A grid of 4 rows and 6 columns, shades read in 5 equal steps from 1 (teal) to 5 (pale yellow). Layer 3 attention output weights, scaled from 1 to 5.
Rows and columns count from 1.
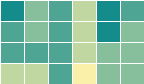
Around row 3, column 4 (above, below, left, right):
4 5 2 3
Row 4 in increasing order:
2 3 3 4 4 5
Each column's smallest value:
1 2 2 4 1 2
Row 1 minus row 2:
-1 0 0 0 0 -1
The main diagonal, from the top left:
1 3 2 5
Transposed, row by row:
1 2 2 4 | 3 3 2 4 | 2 2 2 2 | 4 4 4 5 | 1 1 3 3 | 2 3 3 3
